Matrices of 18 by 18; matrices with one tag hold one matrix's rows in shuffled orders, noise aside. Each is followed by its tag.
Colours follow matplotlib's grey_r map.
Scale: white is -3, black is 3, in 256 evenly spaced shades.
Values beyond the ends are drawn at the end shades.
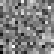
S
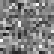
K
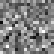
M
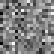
S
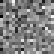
S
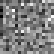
S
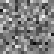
M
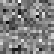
K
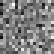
S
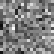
S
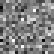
S
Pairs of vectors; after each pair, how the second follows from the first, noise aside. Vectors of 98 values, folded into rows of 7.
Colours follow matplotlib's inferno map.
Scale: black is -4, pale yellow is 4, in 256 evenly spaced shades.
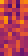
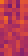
shrunk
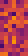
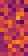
shuffled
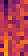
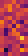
shuffled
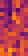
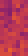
shrunk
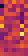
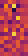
shuffled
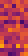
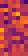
shuffled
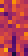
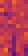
shrunk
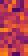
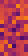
shuffled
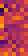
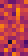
shuffled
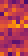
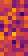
shuffled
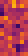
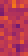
shrunk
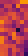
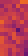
shrunk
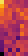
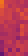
shrunk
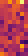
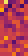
shuffled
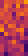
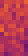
shrunk
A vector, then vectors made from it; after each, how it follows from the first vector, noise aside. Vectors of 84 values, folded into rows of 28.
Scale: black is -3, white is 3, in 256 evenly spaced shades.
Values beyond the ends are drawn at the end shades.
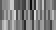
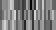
copied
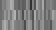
shrunk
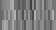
shrunk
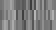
shrunk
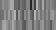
shrunk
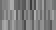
shrunk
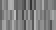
shrunk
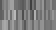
shrunk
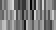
copied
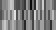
copied
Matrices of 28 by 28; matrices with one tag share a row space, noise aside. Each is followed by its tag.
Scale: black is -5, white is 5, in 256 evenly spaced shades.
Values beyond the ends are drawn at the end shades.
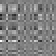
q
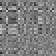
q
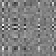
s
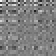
q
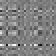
q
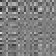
q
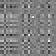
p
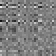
q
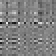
q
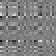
q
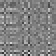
p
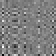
s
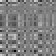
q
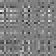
p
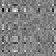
s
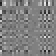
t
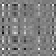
s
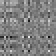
p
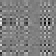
t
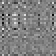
s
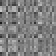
q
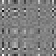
s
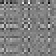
p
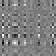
s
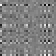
t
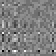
s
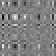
s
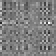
t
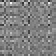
p
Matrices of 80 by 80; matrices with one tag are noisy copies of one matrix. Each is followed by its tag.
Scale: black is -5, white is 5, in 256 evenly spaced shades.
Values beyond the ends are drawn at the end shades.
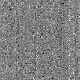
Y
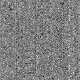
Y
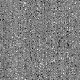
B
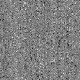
B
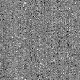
B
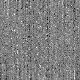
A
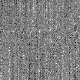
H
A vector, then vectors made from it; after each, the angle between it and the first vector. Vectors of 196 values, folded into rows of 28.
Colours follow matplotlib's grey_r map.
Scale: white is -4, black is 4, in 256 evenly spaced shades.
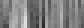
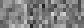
partly aligned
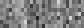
partly aligned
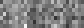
partly aligned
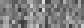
partly opposed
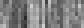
nearly opposite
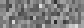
orthogonal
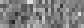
partly opposed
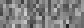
partly aligned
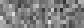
orthogonal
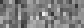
partly opposed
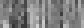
nearly opposite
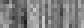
nearly opposite
